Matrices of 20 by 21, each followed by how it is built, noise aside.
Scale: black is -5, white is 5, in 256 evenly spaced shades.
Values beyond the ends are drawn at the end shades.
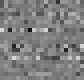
uneven rows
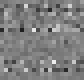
uneven rows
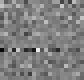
uneven rows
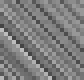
Toeplitz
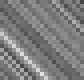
Toeplitz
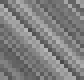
Toeplitz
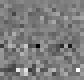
uneven rows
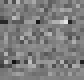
uneven rows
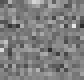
uneven rows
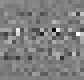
uneven rows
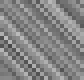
Toeplitz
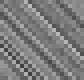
Toeplitz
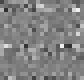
uneven rows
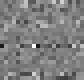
uneven rows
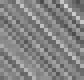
Toeplitz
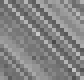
Toeplitz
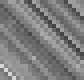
Toeplitz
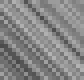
Toeplitz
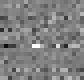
uneven rows
